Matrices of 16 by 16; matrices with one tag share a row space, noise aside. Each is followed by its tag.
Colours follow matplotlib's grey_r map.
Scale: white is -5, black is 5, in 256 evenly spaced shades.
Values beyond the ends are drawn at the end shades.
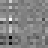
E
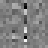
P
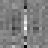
P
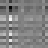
E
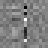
P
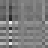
E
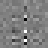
P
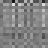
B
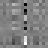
P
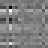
E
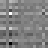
E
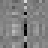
P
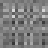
B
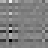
E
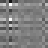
E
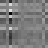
E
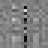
P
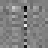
P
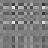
B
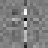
P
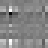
E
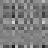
B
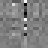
P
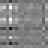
E
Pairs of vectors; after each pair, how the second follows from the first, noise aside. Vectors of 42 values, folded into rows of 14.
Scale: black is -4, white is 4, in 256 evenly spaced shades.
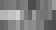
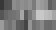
reversed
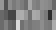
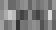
negated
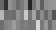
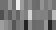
reversed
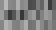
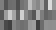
negated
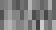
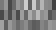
shuffled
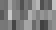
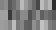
negated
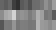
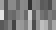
shuffled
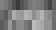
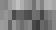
negated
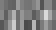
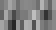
negated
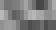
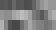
reversed
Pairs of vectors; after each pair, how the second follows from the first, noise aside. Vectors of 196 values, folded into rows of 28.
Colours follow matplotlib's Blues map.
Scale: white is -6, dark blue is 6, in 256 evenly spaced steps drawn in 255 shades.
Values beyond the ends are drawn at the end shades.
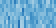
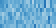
wrapped around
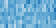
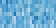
wrapped around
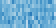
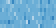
partly zeroed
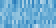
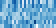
scaled up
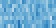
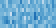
wrapped around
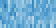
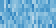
sign-scrambled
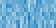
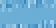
partly zeroed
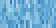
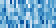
scaled up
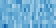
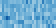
wrapped around
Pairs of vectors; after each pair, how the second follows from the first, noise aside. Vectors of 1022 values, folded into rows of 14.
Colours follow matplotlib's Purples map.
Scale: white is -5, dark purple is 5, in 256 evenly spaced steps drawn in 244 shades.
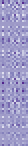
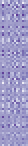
negated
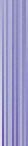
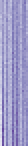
copied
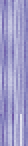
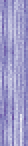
copied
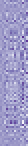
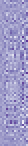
copied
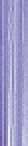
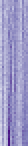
negated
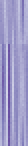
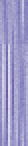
negated
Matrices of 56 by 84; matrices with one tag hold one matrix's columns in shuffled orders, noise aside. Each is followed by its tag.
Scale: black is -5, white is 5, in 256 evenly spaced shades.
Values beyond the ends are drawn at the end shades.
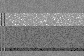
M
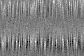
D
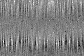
D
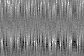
D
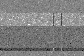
M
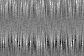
D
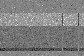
M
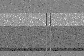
M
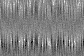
D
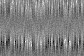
D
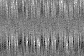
D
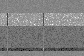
M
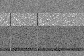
M
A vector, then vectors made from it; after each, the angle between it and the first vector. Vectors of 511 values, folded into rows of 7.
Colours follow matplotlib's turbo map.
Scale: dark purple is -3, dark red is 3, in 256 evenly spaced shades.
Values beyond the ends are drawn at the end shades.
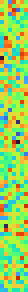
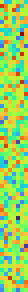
partly aligned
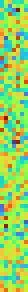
nearly opposite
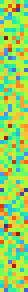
partly aligned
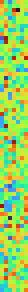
partly aligned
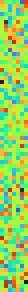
orthogonal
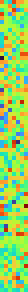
nearly parallel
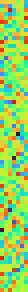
orthogonal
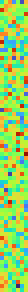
partly opposed
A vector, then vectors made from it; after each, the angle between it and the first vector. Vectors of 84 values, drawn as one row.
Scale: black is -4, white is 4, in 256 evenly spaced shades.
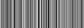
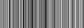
orthogonal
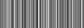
nearly opposite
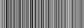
partly aligned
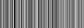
partly aligned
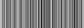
partly aligned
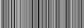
partly aligned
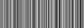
partly aligned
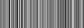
partly opposed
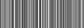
nearly opposite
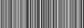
partly aligned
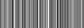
nearly opposite
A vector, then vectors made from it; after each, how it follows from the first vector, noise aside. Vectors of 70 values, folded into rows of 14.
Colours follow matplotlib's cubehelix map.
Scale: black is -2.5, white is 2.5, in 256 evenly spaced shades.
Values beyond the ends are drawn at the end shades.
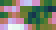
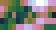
reversed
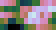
negated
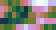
reversed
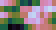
negated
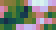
reversed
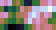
negated
